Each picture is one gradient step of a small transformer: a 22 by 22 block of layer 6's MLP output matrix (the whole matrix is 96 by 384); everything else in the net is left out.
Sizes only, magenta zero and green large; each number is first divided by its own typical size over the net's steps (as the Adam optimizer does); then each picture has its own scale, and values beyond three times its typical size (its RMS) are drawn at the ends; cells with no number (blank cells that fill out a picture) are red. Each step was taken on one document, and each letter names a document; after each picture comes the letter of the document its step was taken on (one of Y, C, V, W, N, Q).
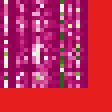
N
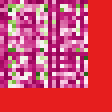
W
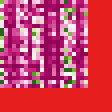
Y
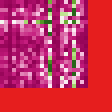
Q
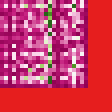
Q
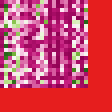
W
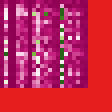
N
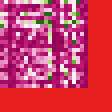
Q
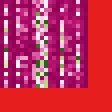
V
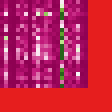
N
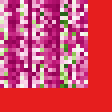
Y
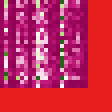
N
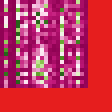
V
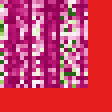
Y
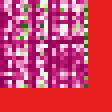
W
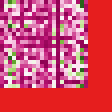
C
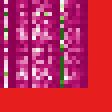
N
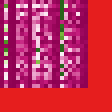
N
